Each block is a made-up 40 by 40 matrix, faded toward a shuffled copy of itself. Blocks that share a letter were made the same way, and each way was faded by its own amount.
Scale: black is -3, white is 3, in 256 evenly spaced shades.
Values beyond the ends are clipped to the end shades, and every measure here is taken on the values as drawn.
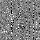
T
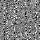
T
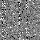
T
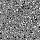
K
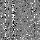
T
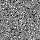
K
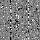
T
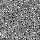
K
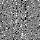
T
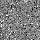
K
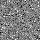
K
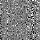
T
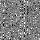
T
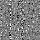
T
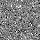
K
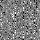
T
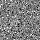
K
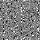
T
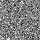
K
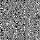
T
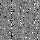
T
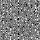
T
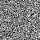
K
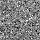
K
